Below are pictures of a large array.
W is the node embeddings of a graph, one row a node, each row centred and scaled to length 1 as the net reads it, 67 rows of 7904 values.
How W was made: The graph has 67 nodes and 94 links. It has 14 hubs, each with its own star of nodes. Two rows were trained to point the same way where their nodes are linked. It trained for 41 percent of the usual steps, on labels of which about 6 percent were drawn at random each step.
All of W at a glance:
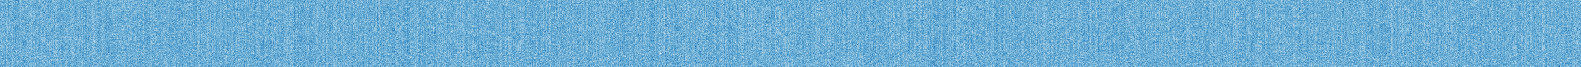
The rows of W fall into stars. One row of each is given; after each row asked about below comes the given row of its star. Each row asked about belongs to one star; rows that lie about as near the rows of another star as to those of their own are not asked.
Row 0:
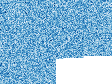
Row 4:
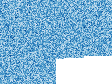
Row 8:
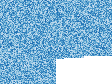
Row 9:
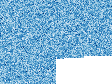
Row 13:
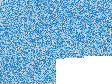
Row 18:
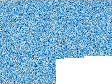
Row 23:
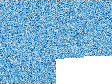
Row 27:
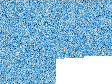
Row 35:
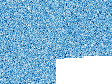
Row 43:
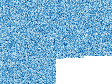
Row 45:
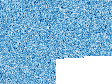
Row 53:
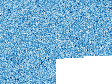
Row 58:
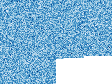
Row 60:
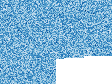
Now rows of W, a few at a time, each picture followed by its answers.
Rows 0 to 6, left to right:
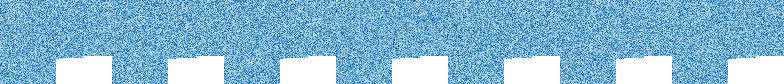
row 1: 35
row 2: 0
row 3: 13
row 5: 60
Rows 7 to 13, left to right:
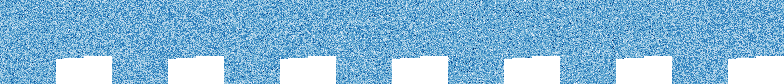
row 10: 43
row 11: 13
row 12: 58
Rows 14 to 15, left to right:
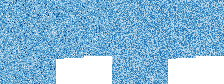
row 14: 8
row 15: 0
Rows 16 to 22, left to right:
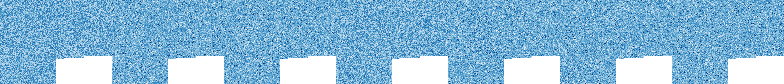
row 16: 58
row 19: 43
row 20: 8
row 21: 53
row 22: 45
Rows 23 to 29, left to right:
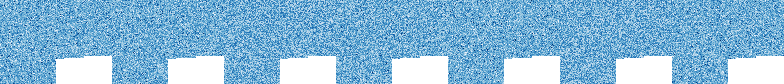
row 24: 23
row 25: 43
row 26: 45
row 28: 27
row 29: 18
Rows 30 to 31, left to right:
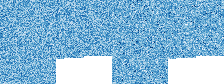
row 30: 27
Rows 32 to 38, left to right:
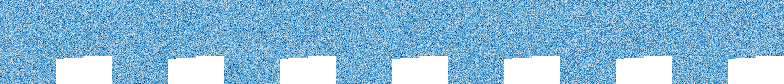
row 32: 8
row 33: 0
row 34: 13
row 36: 27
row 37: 53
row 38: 0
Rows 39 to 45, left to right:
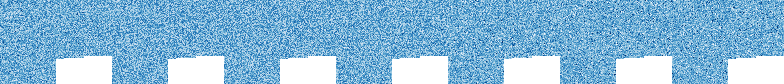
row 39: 53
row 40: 23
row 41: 35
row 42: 35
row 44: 13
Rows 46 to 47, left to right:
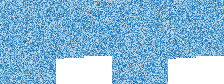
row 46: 4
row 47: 18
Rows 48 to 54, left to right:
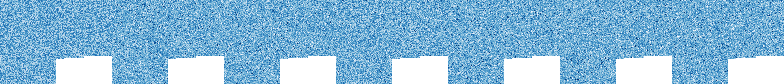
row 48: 45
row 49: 8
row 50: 4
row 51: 8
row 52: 18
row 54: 0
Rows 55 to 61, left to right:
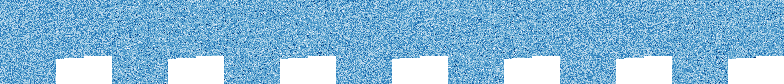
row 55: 9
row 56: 23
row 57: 58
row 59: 23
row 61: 4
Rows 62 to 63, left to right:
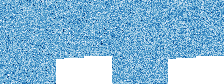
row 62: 35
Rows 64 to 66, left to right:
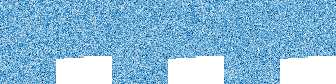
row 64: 45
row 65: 58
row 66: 35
